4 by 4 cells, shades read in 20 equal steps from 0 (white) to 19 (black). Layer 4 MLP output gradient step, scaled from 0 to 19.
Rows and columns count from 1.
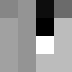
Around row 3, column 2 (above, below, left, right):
8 8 7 0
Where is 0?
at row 3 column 3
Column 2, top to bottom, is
8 8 8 8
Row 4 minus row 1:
-2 0 -13 -6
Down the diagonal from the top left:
9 8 0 5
